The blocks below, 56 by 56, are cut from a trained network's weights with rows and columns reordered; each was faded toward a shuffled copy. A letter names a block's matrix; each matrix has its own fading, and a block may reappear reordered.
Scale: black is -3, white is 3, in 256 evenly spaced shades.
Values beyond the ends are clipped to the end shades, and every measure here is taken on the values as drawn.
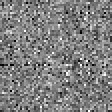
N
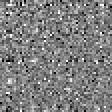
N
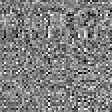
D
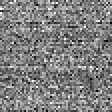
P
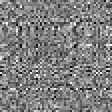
D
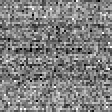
P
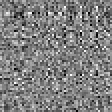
D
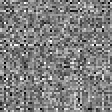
D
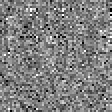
N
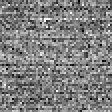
P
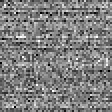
P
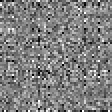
D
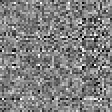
D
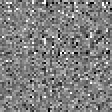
N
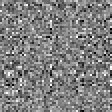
D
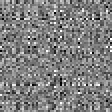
D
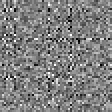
D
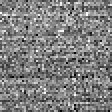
P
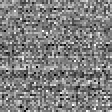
P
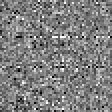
N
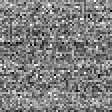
P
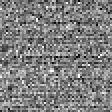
P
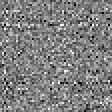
N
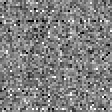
N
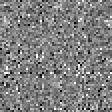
N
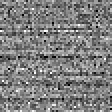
P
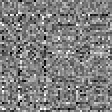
D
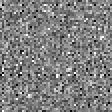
N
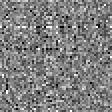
N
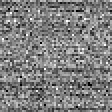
P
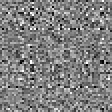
D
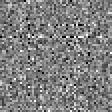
N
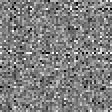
N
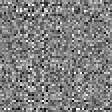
D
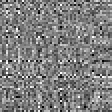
D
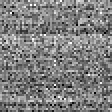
P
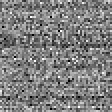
P
